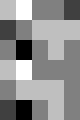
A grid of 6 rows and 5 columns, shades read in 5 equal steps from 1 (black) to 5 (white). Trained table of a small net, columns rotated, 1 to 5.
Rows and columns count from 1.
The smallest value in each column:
2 1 3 3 2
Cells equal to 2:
3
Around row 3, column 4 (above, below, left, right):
4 3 3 3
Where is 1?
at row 3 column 2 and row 6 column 2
